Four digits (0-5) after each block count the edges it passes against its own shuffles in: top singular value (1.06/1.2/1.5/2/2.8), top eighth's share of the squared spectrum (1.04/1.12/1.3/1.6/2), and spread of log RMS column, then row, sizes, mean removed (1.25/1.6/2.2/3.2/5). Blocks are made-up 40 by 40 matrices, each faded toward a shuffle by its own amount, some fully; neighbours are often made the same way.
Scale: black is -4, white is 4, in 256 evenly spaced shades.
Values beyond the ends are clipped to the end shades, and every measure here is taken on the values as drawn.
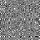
4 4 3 2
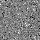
0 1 0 0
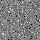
0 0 0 0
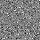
0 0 0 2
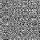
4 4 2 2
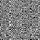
3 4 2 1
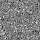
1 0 0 0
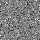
1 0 0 0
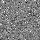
0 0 0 0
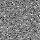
0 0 0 0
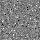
0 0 0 0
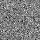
1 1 0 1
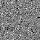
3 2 1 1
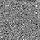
3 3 1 1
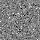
0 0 0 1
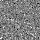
0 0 0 1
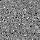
1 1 0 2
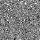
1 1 0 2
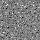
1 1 0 0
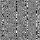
2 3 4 0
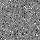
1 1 1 0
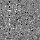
2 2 1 0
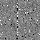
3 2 1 0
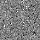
1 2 2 0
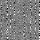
2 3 3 0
